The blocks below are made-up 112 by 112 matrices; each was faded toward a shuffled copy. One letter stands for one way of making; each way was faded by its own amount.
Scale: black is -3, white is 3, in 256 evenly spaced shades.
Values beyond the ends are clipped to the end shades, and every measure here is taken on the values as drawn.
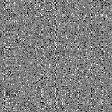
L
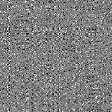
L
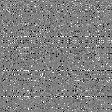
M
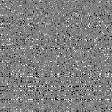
M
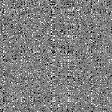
L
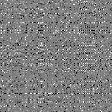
M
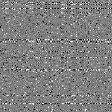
M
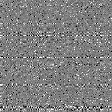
M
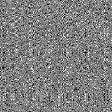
L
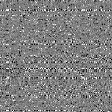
M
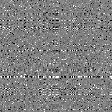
M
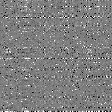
M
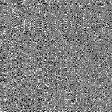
L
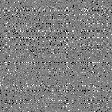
M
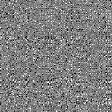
L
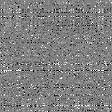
M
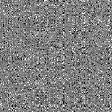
L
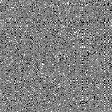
L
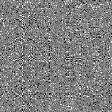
L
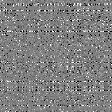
M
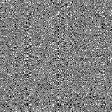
L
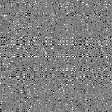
M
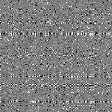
M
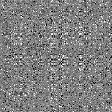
L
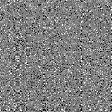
L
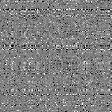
M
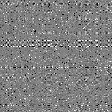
M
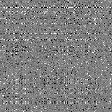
M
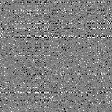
M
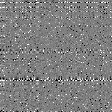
M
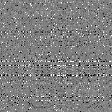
M
